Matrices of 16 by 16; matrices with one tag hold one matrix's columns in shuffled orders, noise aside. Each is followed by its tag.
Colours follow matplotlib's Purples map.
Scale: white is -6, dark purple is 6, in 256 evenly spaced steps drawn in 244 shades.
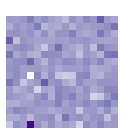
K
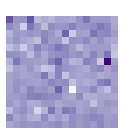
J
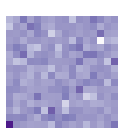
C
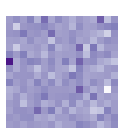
J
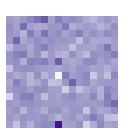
K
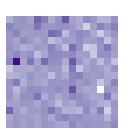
J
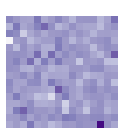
C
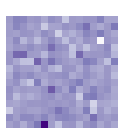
C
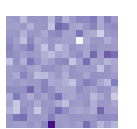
C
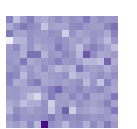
C
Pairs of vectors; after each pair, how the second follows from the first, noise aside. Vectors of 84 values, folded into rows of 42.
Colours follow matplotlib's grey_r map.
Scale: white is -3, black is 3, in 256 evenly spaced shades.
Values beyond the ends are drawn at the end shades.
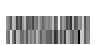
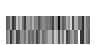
negated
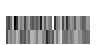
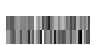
reversed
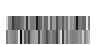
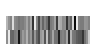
reversed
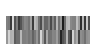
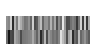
negated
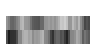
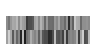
shuffled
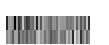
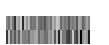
reversed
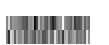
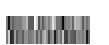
negated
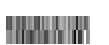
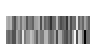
negated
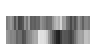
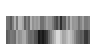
negated
